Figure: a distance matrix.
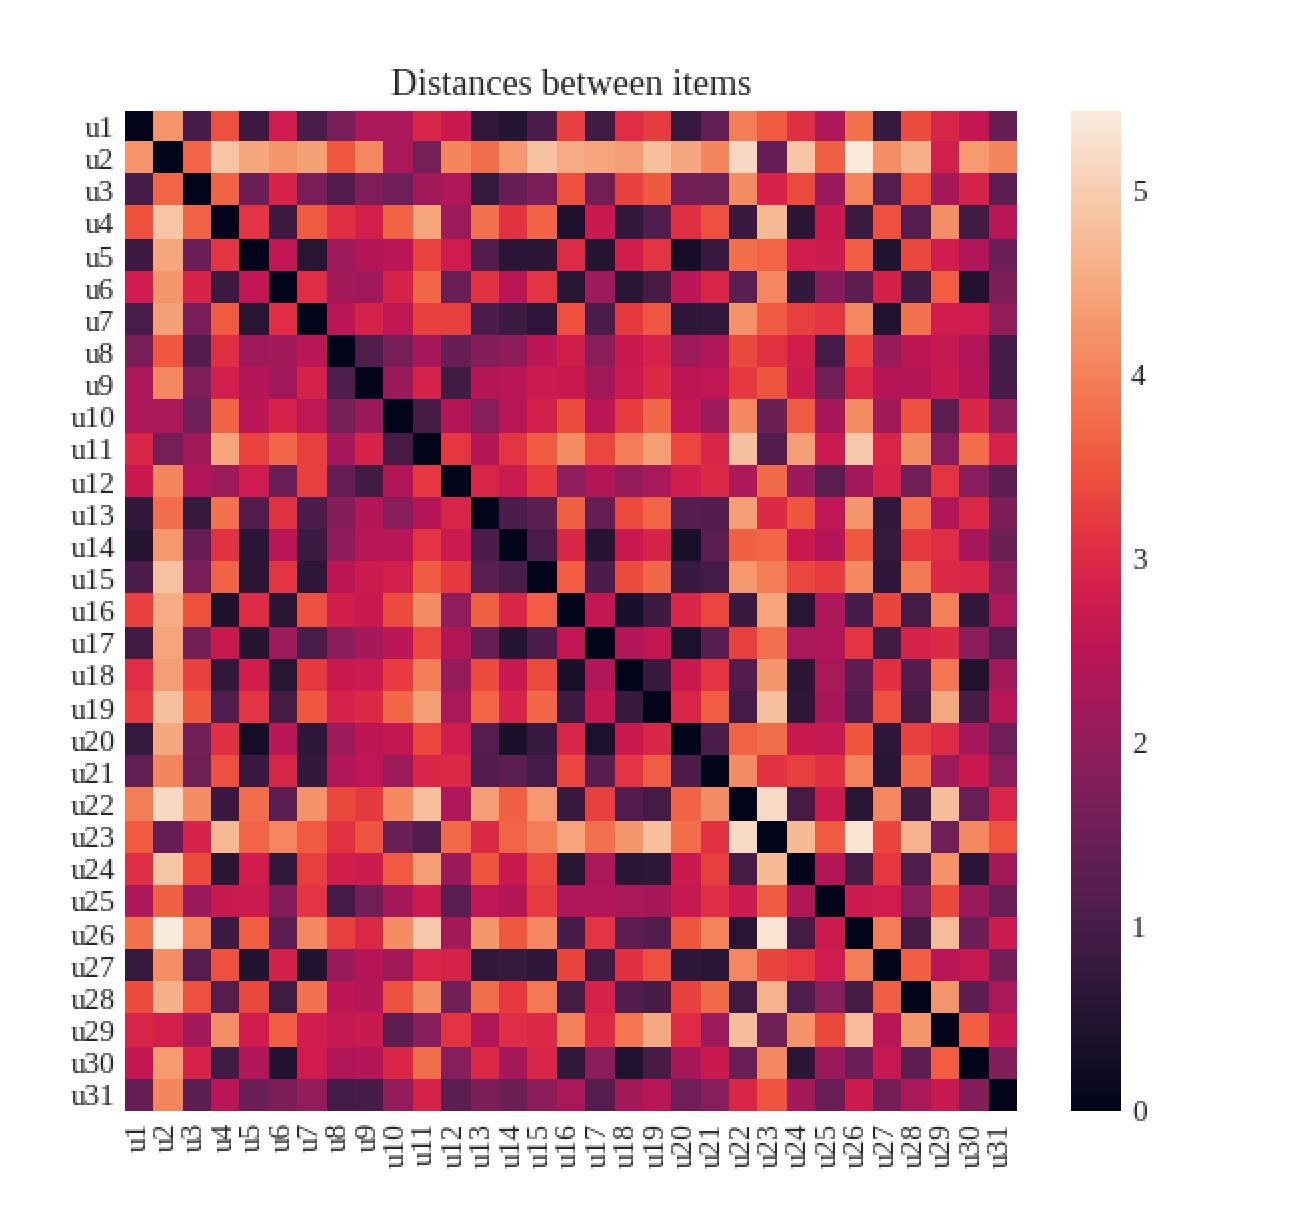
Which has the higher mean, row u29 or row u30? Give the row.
u29
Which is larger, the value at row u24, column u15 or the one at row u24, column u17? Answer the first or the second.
the first
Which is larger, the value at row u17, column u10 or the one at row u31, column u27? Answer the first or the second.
the first
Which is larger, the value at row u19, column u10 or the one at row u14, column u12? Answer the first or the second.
the first
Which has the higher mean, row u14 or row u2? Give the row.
u2
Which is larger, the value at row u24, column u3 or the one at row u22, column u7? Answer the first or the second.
the second
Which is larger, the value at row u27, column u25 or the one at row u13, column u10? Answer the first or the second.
the first
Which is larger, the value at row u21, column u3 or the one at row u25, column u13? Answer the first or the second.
the second
